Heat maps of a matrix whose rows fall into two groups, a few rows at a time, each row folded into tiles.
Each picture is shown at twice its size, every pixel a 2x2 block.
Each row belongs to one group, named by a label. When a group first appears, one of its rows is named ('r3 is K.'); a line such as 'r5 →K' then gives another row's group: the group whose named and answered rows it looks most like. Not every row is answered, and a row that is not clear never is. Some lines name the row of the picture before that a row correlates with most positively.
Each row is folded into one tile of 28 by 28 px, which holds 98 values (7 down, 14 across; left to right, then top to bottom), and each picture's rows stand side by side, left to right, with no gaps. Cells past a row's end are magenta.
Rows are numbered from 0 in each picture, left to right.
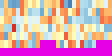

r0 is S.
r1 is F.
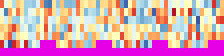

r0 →F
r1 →S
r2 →F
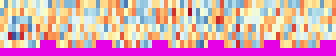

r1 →S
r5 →S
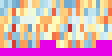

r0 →S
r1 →S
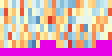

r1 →S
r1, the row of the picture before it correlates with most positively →0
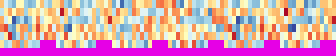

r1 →F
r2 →S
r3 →F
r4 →F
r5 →F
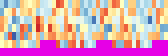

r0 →S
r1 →F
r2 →F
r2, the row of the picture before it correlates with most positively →3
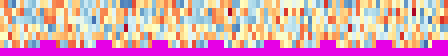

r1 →F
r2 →S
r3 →F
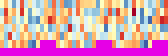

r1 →S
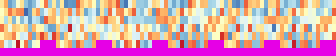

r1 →S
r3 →S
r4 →S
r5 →S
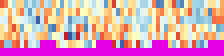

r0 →F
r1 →S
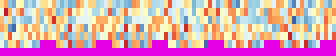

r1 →S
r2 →S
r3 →F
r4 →F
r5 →F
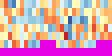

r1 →F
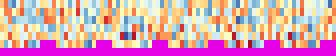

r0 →F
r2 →S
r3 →S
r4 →F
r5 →S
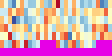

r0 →F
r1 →F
